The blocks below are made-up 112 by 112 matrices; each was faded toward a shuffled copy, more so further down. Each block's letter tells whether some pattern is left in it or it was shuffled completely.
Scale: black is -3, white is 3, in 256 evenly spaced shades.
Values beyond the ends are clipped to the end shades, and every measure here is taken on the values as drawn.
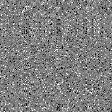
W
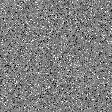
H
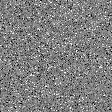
H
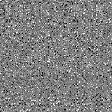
W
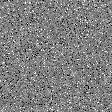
H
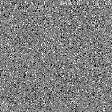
W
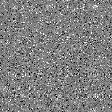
W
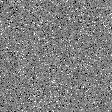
H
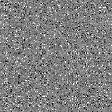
W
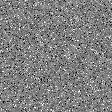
H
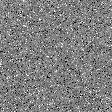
H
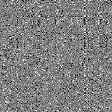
W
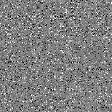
W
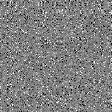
W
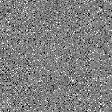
W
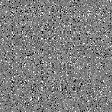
W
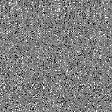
W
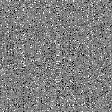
W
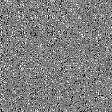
W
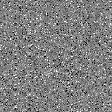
W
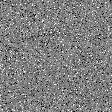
H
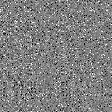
W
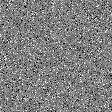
H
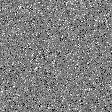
H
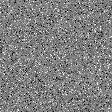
H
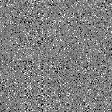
W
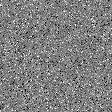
H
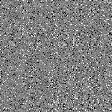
W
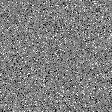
H
